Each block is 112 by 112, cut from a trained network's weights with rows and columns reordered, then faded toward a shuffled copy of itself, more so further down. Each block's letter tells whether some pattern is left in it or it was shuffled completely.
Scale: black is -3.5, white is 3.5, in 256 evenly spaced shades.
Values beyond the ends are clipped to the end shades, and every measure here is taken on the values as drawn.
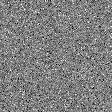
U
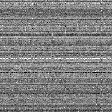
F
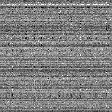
F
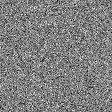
U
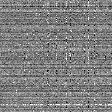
F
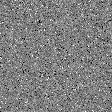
U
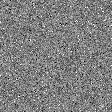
U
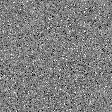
U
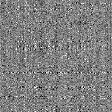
F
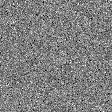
U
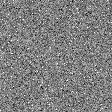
U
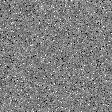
U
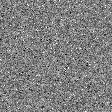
U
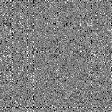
F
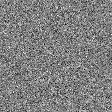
U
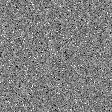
U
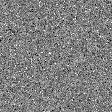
U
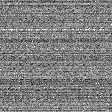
F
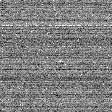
F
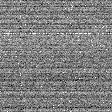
F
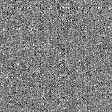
F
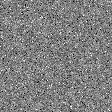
U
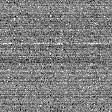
F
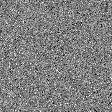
U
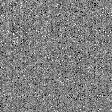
F
